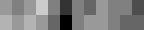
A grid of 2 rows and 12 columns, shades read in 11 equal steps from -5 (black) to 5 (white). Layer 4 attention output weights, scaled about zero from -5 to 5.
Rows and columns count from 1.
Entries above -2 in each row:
10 11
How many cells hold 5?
0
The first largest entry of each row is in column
4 1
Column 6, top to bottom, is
-3 -5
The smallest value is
-5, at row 2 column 6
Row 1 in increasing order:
-3 -2 -1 0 0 0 0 0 1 1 1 3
